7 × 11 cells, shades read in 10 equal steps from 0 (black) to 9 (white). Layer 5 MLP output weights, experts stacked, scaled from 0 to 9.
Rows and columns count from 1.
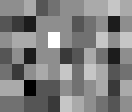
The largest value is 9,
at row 3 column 5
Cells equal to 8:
0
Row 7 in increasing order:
2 3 3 3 4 4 4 5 5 6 7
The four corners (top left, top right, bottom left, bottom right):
5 6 4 5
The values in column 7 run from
3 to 6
